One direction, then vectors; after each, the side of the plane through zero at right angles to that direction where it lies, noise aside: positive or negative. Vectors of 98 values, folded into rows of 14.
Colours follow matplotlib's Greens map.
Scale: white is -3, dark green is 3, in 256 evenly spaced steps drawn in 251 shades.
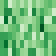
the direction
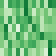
negative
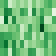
positive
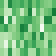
negative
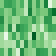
negative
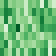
positive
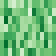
positive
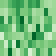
negative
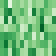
positive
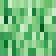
positive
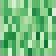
positive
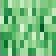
positive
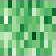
negative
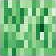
positive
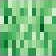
positive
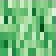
positive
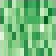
negative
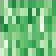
negative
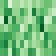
positive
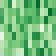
negative
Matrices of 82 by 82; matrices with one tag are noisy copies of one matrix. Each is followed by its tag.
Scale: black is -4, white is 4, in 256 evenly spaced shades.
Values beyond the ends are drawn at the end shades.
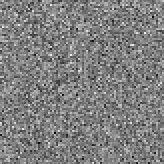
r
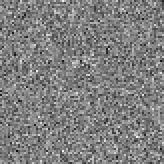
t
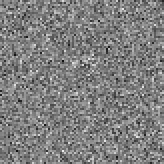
t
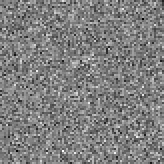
t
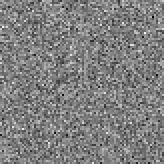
r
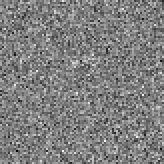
t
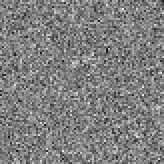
t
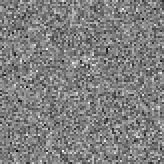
t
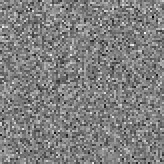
r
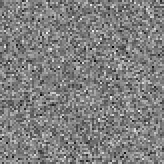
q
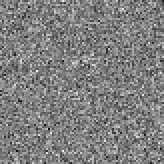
t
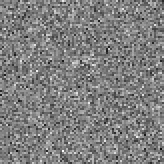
t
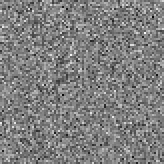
r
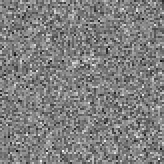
t
